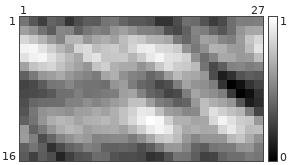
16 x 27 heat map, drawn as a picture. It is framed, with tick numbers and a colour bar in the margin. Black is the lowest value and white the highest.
Ninth with the lowest average: middle right. Lone odd cells: none. Slope: none. Stripes: horizontal, repeating 2 times.
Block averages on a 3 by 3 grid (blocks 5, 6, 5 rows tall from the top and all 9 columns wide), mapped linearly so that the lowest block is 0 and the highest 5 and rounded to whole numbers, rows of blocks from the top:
5 5 3 / 2 4 0 / 1 4 4
